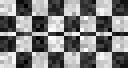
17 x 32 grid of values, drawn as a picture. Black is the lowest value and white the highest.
It is mirror symmetric from top to bottom. There is no overall slope. The values fall into two levels. The field is checkered.
